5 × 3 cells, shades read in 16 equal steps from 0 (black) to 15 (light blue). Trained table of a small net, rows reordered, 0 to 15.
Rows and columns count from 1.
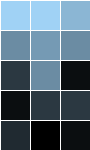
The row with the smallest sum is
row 5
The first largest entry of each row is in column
1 2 2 2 1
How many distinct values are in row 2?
2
